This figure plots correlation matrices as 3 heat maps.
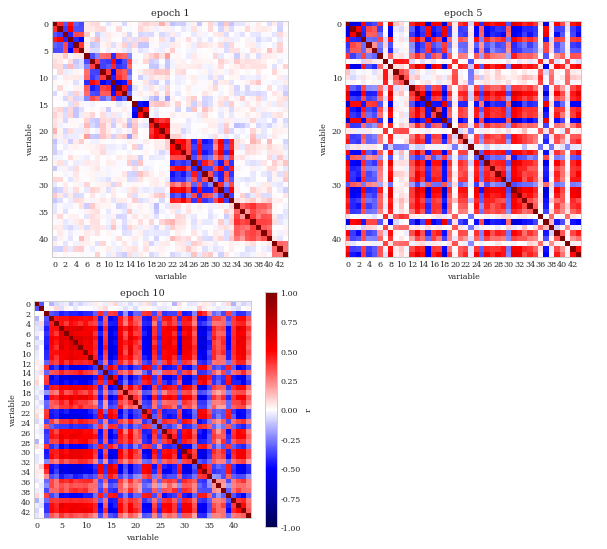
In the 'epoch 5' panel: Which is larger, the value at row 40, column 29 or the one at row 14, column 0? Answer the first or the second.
the second
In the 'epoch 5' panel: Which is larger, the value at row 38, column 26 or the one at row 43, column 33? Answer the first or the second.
the second
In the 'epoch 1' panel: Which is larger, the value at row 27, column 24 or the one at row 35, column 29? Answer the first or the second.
the first
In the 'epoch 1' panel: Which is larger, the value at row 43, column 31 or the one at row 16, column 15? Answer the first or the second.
the first
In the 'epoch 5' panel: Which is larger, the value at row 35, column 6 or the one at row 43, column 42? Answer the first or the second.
the second
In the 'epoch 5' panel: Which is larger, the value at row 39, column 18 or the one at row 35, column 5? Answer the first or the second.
the second
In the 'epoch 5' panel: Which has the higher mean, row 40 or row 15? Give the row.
40
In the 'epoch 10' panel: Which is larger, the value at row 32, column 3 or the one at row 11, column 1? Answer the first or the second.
the first
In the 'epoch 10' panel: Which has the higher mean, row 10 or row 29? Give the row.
10
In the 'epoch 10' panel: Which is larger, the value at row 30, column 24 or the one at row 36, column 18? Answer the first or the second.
the first
